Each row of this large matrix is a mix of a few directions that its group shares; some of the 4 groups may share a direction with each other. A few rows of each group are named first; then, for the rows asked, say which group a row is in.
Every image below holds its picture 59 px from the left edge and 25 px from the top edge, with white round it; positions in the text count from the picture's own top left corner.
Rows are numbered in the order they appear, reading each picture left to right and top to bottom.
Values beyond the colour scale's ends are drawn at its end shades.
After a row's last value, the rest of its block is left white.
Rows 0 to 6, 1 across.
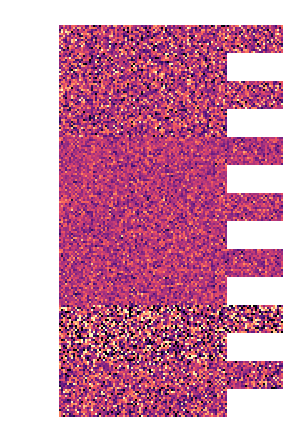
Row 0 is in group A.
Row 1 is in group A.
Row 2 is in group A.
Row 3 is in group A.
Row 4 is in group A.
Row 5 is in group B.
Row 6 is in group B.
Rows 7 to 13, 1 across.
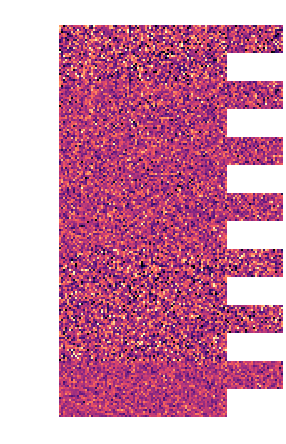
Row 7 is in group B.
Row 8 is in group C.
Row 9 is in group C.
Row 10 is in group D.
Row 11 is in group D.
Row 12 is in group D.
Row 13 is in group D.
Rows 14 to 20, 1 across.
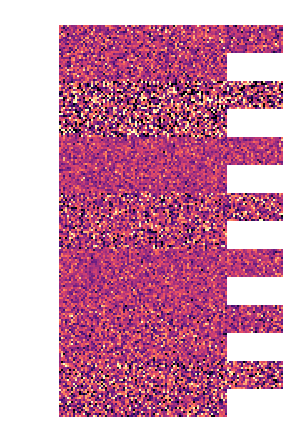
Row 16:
D
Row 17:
A
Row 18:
C
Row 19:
D
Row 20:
B
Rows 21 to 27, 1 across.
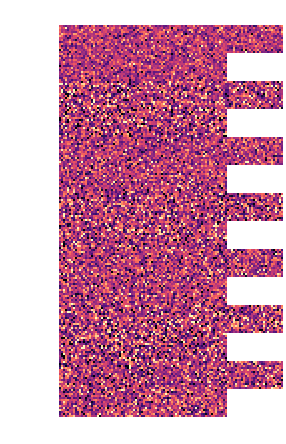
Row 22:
A
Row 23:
C
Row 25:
A
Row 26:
D
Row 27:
B
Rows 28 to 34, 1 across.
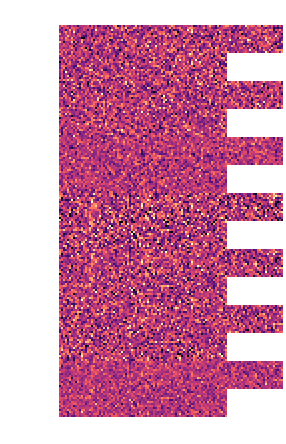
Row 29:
D
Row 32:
C
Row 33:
C
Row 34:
C
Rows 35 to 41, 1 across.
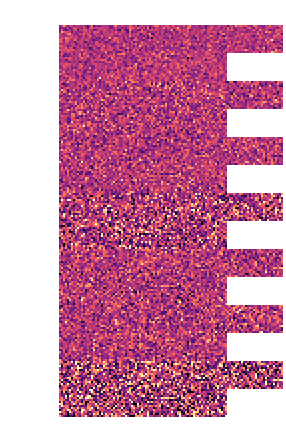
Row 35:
B
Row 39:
C
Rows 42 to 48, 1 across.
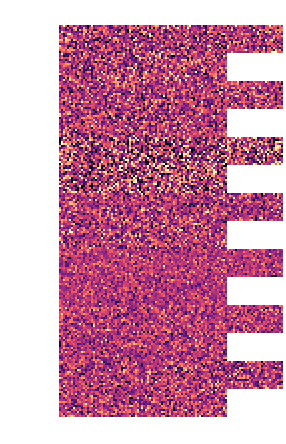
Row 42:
B
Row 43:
D
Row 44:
B
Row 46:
B
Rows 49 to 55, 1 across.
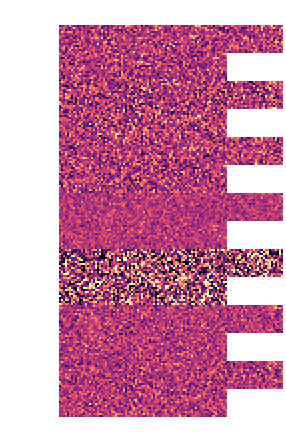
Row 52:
D
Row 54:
C
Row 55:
B
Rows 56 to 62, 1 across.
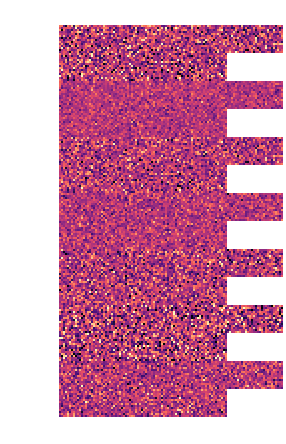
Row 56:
C
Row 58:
C
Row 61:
D
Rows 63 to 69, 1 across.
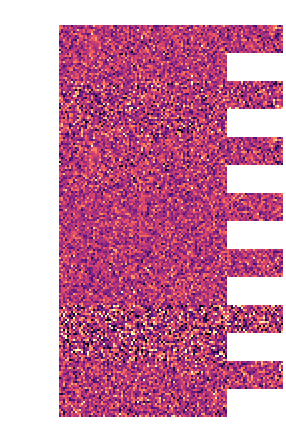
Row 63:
C
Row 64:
C
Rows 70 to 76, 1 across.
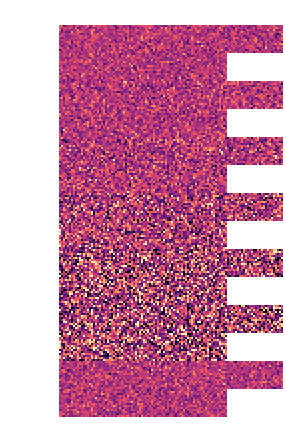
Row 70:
C
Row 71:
D
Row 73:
A
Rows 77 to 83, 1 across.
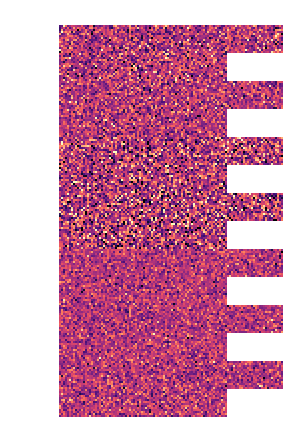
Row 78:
B
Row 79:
A
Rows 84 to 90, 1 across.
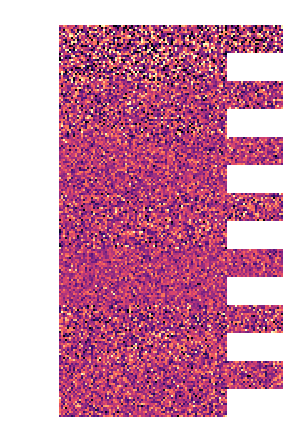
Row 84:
D
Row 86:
B
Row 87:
A
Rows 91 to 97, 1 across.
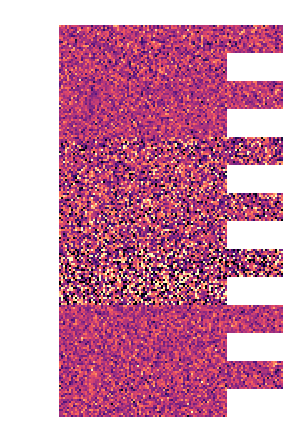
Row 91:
D
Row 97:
C
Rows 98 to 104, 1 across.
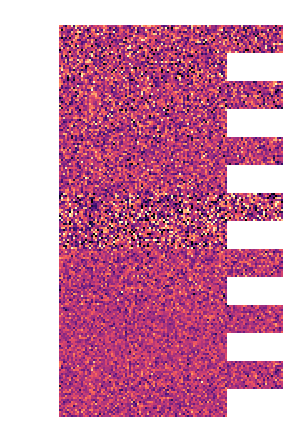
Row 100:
C
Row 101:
A
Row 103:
B
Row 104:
B
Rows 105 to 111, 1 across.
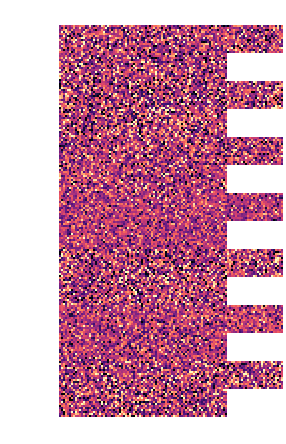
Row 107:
A
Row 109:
B
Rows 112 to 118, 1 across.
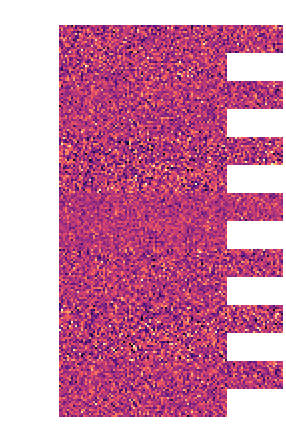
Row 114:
B
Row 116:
D
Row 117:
C
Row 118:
B
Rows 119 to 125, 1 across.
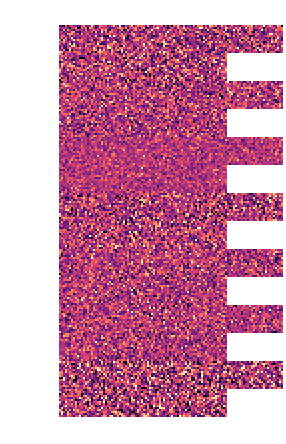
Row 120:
B
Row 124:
B
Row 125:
D
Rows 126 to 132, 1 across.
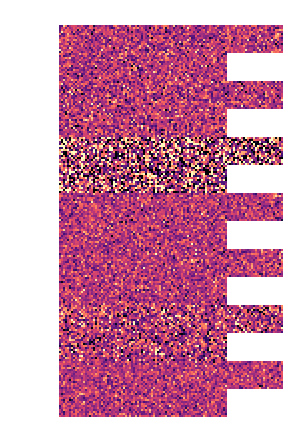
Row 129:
C
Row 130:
D
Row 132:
D
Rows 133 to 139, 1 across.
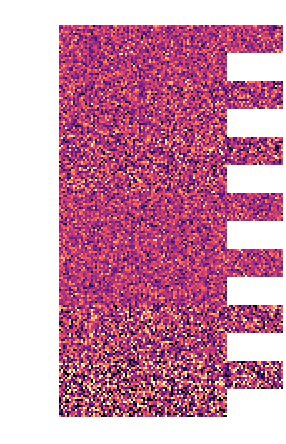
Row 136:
A
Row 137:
A
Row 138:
B
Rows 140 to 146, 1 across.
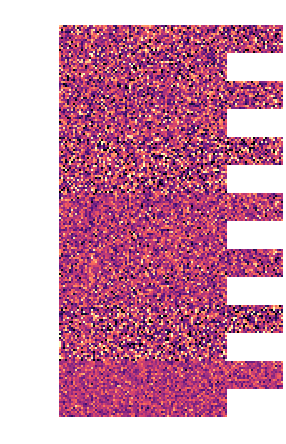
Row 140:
C
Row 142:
D
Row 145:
A
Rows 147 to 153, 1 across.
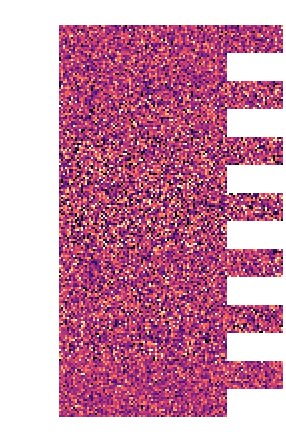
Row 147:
D
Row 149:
C
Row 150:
B
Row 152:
A
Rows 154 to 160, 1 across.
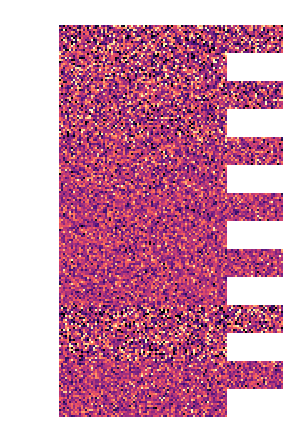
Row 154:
D
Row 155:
C
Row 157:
D
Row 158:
D
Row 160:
A
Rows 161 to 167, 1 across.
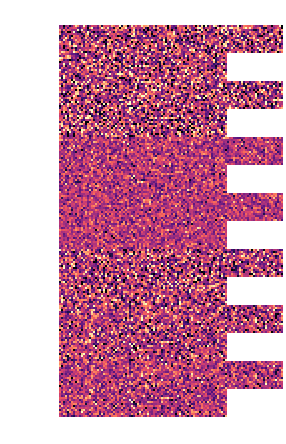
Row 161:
D
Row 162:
C
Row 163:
A
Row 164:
B
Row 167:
C
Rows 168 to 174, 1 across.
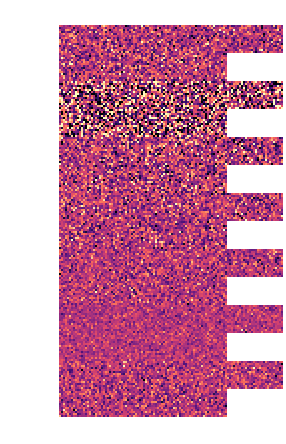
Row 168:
D
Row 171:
A
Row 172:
B
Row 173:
A
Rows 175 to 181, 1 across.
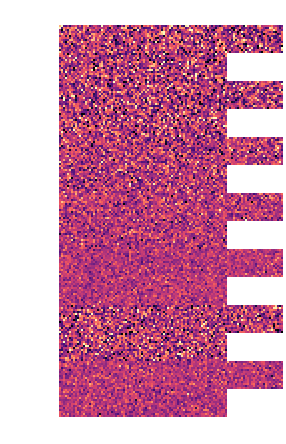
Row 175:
A
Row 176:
D
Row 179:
B
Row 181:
B
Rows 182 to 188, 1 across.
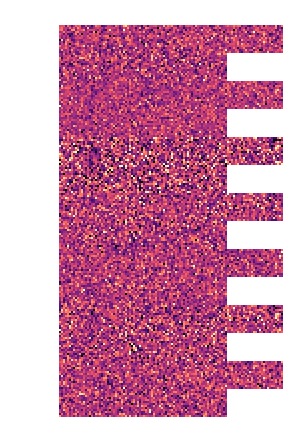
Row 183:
C
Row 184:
C
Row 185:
B
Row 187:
B
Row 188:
D
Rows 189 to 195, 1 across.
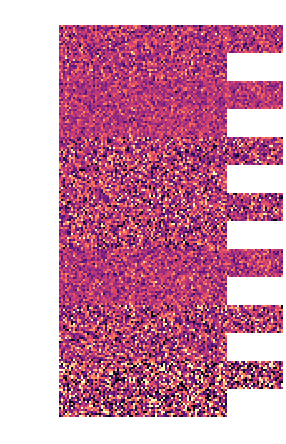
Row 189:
A
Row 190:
A
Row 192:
B
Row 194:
D
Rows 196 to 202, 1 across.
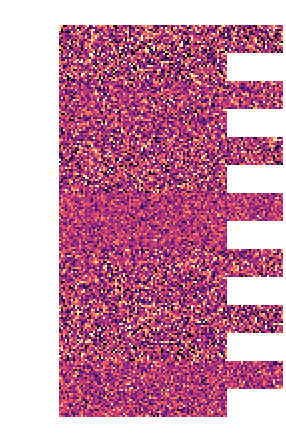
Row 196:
C
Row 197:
D
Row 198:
C
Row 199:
A
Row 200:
D
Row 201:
C
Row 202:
C
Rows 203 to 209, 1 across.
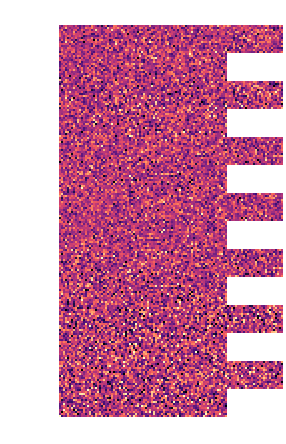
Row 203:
A
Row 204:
A
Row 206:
A
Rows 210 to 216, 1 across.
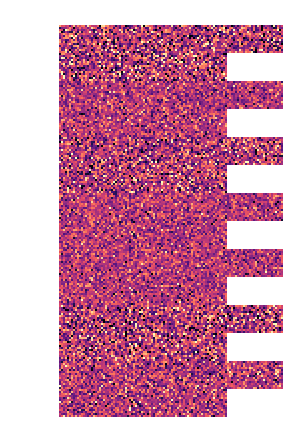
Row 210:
D
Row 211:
D
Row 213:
A
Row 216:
B
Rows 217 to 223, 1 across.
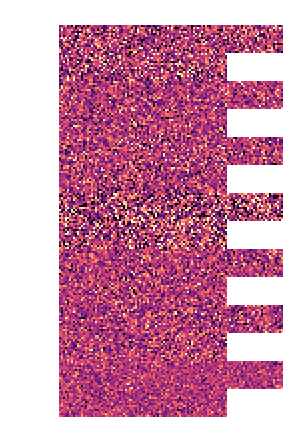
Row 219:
B
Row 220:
A
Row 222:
A
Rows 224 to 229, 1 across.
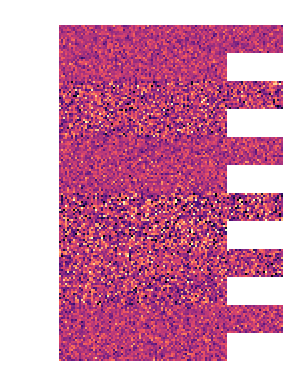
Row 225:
C
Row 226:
C
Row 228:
B
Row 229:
A
